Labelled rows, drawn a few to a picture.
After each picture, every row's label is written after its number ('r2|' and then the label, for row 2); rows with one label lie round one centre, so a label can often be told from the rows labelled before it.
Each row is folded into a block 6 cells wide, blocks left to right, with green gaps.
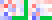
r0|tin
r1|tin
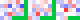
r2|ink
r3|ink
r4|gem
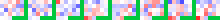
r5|ink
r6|ink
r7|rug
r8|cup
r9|gem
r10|ink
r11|cup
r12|cup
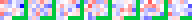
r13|rug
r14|ink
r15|ink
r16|tin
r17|gem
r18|tin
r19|rug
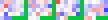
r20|tin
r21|ink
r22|rug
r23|gem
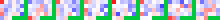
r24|rug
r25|cup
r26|rug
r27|rug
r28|rug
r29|rug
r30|cup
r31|gem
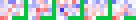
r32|cup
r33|gem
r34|ink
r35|cup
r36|cup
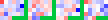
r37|rug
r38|tin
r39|gem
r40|rug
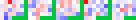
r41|tin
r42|gem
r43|tin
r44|rug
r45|gem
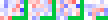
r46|gem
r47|tin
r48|ink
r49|gem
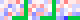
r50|ink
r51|tin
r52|tin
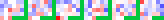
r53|gem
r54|ink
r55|cup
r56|gem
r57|ink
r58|rug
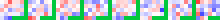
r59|tin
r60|cup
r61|tin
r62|cup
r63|tin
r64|gem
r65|ink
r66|rug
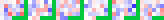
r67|ink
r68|gem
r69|tin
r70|gem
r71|rug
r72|ink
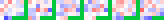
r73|tin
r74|gem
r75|gem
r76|gem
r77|tin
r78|tin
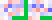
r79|ink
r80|gem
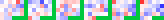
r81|ink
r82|cup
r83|tin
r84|gem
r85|rug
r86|rug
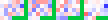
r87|ink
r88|ink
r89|tin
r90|rug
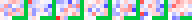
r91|ink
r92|rug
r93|cup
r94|ink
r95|gem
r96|rug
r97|tin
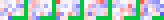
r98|ink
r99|tin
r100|rug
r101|ink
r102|gem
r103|rug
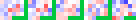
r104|gem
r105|gem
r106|gem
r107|ink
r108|cup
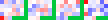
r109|cup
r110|gem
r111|tin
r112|rug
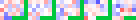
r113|tin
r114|ink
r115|ink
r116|cup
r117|gem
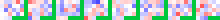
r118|ink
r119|rug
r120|gem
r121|cup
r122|ink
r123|ink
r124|ink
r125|tin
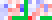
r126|gem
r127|cup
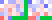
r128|cup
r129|cup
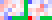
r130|tin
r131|cup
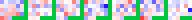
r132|cup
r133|ink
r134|ink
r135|rug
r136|ink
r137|cup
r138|gem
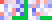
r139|rug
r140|ink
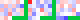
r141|ink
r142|rug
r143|tin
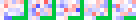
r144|tin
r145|ink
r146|gem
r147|ink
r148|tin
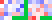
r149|rug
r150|cup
